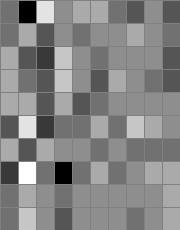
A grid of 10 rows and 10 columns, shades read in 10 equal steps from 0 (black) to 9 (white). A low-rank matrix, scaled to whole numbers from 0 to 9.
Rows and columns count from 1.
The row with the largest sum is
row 9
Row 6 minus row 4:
-3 4 -1 -3 -1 3 -2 2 2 2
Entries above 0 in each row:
9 10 10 10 10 10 10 9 10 10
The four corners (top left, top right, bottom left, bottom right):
4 3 4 6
